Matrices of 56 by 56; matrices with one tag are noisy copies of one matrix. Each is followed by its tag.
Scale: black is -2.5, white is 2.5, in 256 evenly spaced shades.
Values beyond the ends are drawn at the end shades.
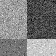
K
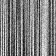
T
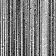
T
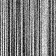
T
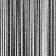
T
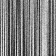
T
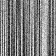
T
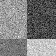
K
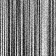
T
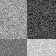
K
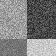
K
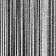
T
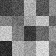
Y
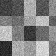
Y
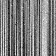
T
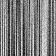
T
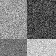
K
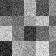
Y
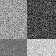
K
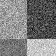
K
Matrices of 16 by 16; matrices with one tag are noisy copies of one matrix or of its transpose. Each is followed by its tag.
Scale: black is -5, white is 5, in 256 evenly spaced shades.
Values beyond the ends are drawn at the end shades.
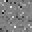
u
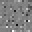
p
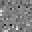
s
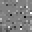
p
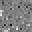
s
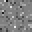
u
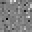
s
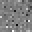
p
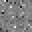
u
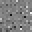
p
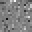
s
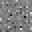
p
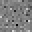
p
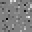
s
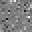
s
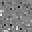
s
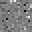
s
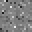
u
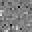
s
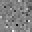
p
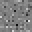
p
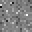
u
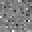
p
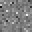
u
